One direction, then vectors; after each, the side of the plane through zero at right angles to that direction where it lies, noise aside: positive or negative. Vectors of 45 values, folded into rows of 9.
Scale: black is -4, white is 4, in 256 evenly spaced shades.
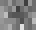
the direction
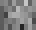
negative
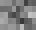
positive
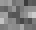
positive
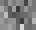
positive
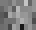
negative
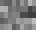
positive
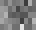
positive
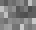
positive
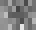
positive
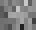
negative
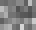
positive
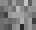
negative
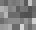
positive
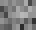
negative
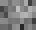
negative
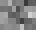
positive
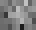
negative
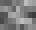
negative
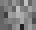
negative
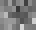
positive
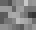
negative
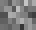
negative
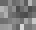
positive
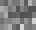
positive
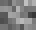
negative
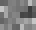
positive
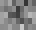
positive
